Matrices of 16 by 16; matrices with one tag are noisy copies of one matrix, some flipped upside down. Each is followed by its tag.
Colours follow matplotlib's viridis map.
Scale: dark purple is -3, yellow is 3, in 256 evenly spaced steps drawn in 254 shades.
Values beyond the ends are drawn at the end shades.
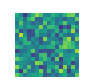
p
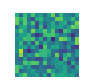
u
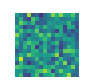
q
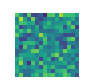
q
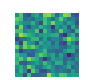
q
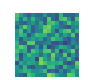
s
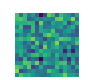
u
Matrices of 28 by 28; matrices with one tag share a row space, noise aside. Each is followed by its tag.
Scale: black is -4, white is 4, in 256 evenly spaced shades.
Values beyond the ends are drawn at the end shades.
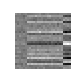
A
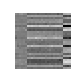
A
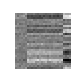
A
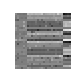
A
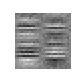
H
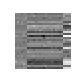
A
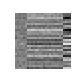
A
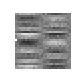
H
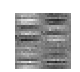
H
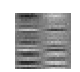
H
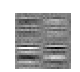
H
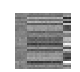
A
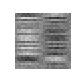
H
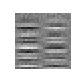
H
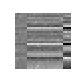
A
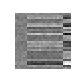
A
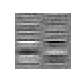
H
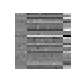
A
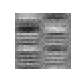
H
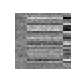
A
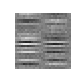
H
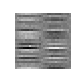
H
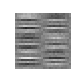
H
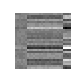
A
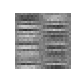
H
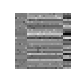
A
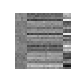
A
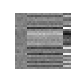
A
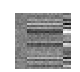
A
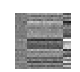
A
